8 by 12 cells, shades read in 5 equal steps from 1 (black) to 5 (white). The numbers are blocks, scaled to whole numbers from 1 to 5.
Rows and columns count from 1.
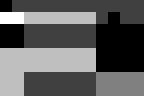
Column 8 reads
2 4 2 2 4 4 2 2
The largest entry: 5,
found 2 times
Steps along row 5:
same same same same same same same down same same same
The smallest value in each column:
1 1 2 2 2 2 2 2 1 1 1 1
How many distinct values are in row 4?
2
